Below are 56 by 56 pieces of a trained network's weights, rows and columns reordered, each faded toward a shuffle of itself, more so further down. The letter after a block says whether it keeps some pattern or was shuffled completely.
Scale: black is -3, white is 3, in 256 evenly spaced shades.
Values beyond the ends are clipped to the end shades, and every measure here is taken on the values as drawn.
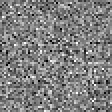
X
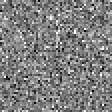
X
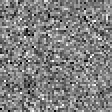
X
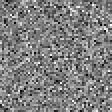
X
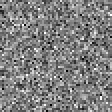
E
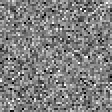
E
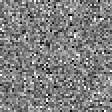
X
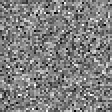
E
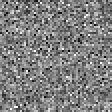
X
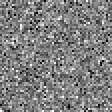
E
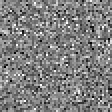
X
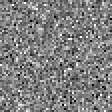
E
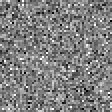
E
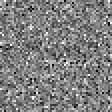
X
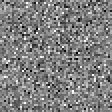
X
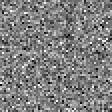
E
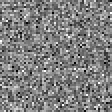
X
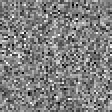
X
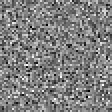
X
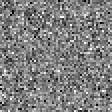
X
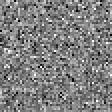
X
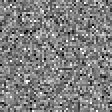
E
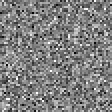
X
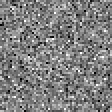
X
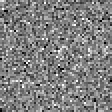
E
